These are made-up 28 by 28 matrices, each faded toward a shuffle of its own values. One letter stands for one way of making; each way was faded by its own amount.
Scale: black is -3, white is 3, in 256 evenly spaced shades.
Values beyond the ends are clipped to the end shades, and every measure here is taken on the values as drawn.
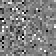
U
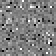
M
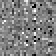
U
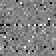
M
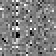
U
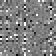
U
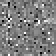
M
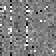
U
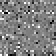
M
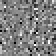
U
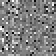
U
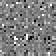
M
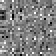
M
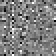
U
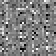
U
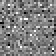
M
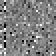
U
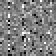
U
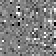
U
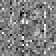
U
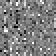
U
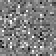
M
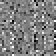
U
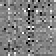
U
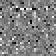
M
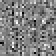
U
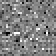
M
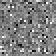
M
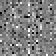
U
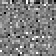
M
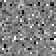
M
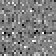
M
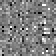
M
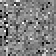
U
